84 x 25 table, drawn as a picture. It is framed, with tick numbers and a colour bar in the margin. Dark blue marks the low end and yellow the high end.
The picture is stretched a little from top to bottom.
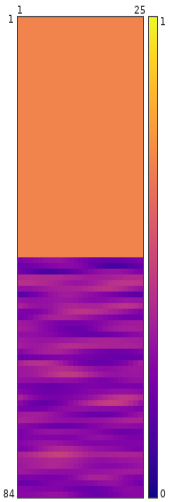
It is made of 2 by 1 panels. Panel 1,1: high, flat. Panel 2,1: low, streaked across.
